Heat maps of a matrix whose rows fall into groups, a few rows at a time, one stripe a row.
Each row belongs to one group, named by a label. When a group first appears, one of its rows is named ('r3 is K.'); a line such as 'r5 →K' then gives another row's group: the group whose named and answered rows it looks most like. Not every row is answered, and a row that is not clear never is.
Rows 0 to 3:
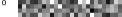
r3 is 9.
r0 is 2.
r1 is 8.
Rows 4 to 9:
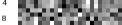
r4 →2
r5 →2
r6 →8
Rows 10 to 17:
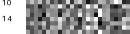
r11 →2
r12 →9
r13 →9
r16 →2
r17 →9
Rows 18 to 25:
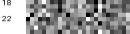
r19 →9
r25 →9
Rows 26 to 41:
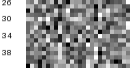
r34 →9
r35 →8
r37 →2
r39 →2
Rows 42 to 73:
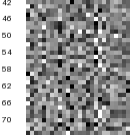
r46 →2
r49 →9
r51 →2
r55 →2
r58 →2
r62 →2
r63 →8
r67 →2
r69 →9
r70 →2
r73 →8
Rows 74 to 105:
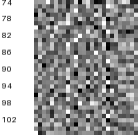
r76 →8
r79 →2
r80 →8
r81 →9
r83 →8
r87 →8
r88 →9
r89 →8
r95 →2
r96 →8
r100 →2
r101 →9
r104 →9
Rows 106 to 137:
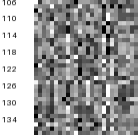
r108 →8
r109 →9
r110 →9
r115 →2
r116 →2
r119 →8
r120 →2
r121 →8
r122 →2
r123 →2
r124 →2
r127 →9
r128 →9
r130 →9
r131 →2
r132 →2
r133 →8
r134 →2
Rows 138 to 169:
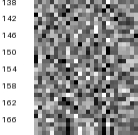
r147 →9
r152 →8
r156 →9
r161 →8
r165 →8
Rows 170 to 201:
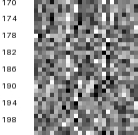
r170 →2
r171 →8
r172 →8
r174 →2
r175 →2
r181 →2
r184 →2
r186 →8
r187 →2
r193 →8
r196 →9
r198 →2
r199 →2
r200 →8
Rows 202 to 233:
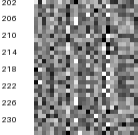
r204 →8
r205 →9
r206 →8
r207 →8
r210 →9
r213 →2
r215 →9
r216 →8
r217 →9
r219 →2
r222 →9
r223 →2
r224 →9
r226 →8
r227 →2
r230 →8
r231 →9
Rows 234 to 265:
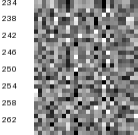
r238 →8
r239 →8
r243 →2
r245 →8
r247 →8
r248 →9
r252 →2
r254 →2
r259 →2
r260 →9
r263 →2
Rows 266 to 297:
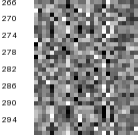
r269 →9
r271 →9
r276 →8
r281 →2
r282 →8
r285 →8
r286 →2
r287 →2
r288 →9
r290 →2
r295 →2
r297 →2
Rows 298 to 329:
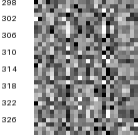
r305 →2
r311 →2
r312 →9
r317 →2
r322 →8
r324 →9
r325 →9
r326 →8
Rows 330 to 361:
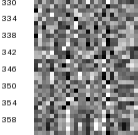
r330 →9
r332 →8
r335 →8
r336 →8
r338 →8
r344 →2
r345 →8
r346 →2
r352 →9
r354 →9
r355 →8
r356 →2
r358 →2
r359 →2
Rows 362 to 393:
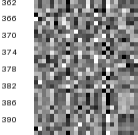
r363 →9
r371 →2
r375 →2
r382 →2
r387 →2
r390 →9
